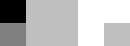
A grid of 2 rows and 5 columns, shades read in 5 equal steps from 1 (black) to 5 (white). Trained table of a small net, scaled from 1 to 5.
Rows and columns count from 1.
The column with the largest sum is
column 4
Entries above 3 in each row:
4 4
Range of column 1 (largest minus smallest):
2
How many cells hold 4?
5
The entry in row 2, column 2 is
4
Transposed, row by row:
1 3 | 4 4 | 4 4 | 5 5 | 5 4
